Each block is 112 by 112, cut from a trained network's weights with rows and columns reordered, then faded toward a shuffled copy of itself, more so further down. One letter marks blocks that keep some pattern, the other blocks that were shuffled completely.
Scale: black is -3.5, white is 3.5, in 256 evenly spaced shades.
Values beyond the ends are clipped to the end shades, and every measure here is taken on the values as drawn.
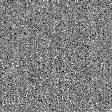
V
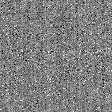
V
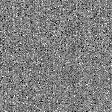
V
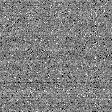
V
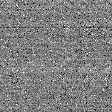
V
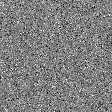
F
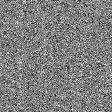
V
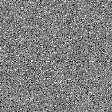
V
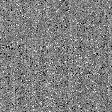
V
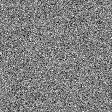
F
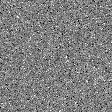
F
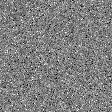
F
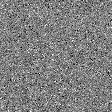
F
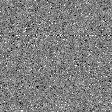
V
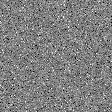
F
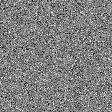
F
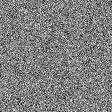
F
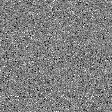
V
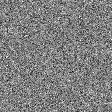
F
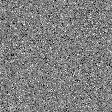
F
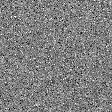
V
